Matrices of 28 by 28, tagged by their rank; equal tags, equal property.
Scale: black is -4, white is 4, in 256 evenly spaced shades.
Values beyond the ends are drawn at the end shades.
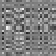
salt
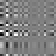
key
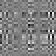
salt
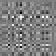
salt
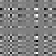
key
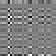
key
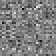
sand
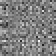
sand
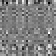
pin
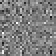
sand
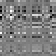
salt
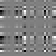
key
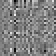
pin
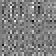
pin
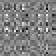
pin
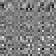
pin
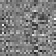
sand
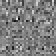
sand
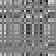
salt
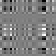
key
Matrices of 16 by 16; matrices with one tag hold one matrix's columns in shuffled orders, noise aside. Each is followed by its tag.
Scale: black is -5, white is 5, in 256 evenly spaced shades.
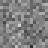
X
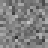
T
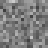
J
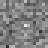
X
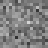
T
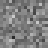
T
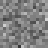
X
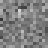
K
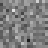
J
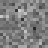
K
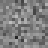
T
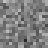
J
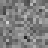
T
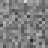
J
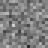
X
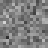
T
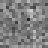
K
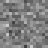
X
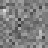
K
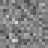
T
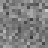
K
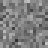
J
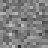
X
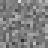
J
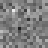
K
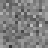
X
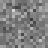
K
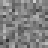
J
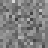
J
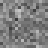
K
